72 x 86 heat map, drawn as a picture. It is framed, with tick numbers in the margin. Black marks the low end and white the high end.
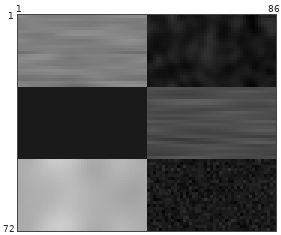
The table splits into 3 rows of 2 panels. Panel 1,1: middling, streaked across, faint in contrast. Panel 1,2: very low, blotchy, faint in contrast. Panel 2,1: very low, flat. Panel 2,2: low, streaked across, faint in contrast. Panel 3,1: high, smooth, faint in contrast. Panel 3,2: very low, fine-grained, faint in contrast.
